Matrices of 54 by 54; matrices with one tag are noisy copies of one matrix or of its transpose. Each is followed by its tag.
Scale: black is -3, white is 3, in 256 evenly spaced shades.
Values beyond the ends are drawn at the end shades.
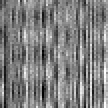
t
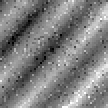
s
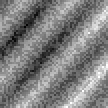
s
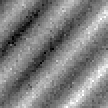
s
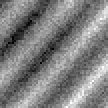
s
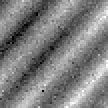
s
